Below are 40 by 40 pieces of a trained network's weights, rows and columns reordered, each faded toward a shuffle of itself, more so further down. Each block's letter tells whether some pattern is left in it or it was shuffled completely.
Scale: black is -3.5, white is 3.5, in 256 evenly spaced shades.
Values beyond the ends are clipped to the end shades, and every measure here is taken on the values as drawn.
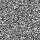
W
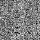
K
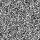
W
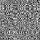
K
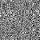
K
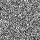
W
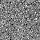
W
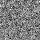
W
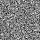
W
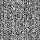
K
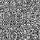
K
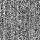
K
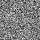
W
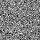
W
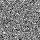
W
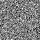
W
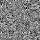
K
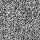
W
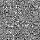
K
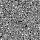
W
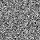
W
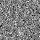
W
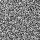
W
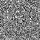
K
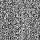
K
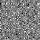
K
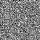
K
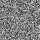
W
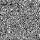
K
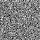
K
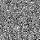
K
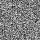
W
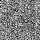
K
